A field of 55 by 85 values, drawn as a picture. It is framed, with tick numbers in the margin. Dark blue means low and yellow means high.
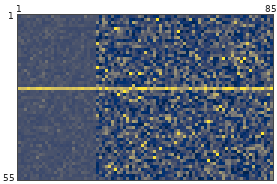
Stripes: none. Seam: vertical, 30% of the way across, the left part calmer. Histogram: skewed, a long tail of high values. Mirror symmetry: none. Odd lines: row 25. Average level on the scale: 30%. Slope: none.
